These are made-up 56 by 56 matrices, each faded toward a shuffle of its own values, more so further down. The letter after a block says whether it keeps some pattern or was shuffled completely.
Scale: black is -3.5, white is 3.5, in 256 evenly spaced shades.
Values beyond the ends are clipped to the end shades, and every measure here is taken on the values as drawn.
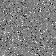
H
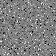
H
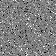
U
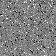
U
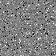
H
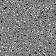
U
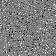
U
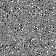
U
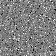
U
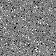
U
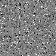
H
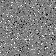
U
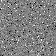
U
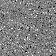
U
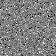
H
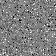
H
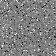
H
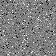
U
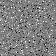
U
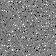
H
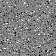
H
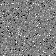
U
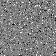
H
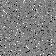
H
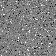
U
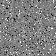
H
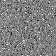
H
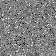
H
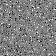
H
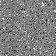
U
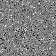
H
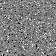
U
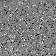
U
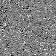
H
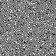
U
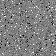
U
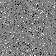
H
